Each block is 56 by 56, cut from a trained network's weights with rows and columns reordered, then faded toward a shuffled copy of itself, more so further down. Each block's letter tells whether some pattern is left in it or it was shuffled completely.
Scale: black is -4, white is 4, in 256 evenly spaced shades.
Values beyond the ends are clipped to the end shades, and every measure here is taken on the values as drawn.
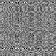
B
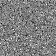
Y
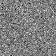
Y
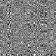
B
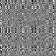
B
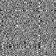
B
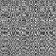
B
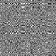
B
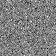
Y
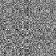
B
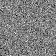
Y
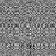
B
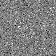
Y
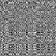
B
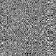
B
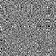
B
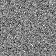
Y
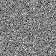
Y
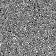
Y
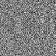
B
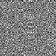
B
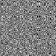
B
